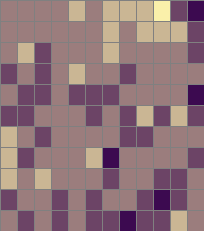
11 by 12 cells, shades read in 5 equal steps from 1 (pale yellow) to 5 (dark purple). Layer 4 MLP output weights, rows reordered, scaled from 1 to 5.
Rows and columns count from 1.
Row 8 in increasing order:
2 2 3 3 3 3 3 3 3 4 4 5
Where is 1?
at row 1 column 10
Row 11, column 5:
3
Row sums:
33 33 36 38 43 40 38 38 37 43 43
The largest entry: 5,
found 5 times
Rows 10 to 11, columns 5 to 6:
3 4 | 3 4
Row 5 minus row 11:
0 0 1 -1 1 0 0 -2 -1 -1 1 2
